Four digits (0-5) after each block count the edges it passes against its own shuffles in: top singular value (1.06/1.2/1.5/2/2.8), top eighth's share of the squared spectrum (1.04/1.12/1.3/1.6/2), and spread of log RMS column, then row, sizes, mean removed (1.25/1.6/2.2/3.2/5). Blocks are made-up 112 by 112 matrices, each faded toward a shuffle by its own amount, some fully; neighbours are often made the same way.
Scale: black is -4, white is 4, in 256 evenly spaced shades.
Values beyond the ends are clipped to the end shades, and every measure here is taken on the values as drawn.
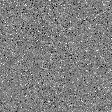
1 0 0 0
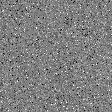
0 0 0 0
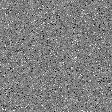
0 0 1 0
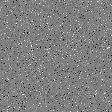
0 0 0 0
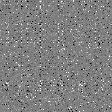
4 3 2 2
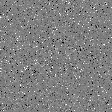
2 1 0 0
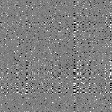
5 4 3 3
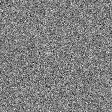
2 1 0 0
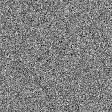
2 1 0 0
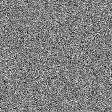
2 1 0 0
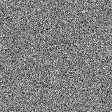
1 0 0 0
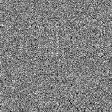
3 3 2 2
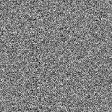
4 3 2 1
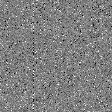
2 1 2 0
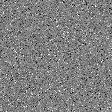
2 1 0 0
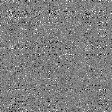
2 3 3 3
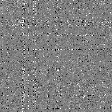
2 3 3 3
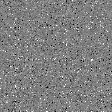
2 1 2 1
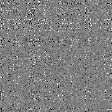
2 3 3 3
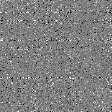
2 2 2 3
